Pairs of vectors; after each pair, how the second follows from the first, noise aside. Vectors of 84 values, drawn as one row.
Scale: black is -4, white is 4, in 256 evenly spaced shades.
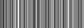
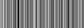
negated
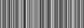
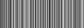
shuffled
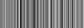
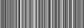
negated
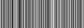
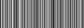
negated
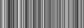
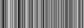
negated
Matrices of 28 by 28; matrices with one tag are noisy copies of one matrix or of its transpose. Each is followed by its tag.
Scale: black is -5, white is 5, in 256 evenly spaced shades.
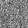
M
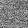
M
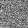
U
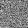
U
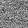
M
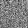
U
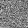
U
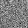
U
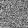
U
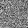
U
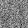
M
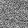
M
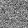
M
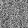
M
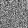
U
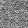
M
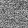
M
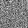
U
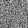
U
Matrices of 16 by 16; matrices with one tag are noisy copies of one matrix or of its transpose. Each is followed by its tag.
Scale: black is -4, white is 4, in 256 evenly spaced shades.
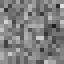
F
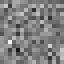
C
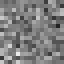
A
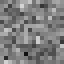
F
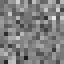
A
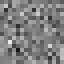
C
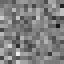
A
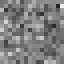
F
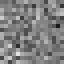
A
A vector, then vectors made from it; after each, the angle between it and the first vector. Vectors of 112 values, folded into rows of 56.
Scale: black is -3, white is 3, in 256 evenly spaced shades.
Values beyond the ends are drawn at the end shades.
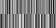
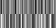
partly opposed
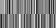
nearly parallel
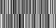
nearly opposite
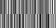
nearly opposite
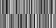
orthogonal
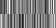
nearly opposite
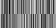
partly aligned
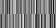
nearly parallel
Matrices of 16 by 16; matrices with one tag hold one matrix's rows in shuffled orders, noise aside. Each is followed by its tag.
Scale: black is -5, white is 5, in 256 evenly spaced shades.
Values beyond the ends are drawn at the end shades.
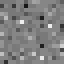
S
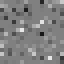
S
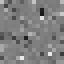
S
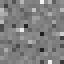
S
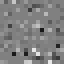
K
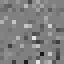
K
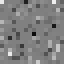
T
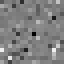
T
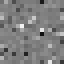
S
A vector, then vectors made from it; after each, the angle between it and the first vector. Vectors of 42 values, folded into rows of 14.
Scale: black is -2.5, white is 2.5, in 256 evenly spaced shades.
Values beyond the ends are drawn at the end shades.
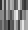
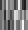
nearly parallel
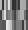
partly opposed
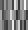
partly opposed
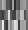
orthogonal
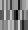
nearly opposite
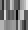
partly opposed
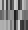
nearly opposite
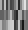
nearly opposite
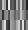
orthogonal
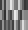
nearly parallel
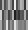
orthogonal
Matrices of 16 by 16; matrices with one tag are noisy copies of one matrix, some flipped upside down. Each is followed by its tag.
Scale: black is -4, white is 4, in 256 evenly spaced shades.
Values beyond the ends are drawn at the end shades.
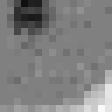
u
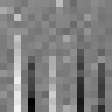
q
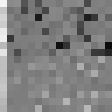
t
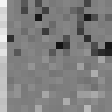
t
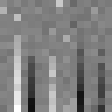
q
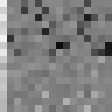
t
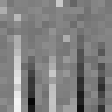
q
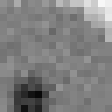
u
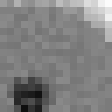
u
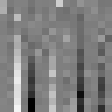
q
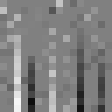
q
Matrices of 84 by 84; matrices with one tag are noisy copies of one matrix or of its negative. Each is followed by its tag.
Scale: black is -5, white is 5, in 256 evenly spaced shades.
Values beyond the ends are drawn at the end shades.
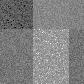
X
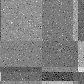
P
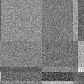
P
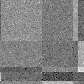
P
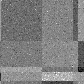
P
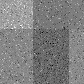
X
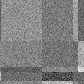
P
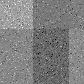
X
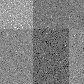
X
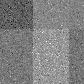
X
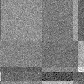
P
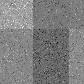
X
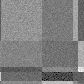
P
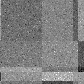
P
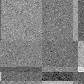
P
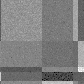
P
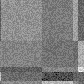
P
